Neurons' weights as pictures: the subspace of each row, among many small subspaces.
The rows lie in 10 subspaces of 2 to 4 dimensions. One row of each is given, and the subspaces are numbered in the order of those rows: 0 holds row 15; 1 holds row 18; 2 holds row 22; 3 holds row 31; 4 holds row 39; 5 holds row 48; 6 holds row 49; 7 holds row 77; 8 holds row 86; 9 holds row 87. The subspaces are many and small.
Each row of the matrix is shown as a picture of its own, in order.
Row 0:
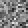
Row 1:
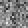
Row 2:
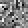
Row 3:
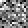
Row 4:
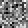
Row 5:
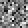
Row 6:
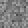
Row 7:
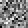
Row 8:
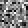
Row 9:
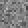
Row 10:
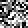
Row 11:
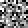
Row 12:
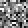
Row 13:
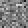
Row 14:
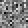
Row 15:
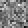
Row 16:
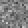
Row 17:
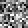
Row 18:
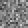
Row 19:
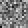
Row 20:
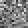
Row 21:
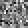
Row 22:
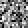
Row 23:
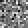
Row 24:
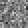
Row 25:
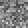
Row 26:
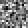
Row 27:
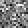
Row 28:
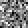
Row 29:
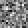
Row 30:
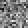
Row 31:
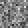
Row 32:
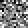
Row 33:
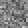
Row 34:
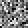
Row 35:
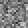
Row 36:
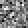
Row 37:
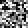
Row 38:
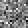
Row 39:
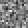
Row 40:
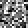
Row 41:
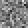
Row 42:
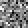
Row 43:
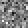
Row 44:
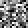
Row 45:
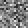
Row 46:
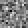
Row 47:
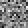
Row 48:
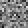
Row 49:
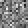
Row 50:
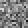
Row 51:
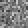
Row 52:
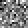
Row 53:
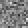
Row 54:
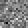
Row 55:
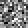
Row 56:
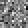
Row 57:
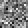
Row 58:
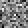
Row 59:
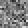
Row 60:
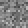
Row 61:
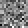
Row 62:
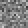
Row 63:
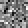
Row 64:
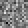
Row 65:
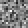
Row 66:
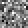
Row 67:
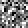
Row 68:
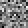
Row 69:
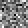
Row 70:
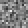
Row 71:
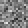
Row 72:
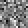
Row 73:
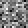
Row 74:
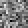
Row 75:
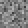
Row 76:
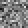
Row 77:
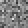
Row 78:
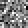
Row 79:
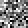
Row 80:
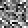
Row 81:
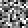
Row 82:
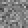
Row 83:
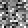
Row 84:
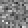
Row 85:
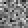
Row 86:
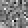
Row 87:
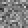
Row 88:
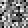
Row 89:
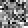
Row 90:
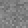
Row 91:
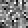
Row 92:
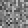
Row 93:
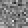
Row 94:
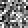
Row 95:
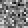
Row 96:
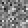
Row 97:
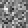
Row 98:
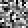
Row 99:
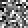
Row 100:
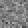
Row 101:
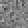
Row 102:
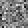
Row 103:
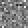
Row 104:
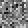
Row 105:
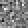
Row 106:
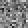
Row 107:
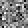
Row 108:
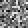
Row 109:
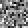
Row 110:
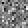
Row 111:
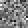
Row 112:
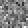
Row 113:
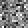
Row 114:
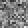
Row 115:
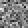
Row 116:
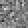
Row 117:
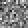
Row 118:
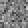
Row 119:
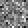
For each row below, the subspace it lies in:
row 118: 2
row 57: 6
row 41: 8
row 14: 6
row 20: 8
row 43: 1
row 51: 7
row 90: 5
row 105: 8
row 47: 5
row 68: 5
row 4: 6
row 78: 2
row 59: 0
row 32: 7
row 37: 4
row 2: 8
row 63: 2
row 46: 4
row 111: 8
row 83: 2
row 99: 1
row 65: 4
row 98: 8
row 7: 6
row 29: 4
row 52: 4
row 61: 0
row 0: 1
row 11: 7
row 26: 4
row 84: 9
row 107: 3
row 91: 8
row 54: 6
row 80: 9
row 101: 8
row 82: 9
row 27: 7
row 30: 0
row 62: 5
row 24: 2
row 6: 3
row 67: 1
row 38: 6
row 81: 8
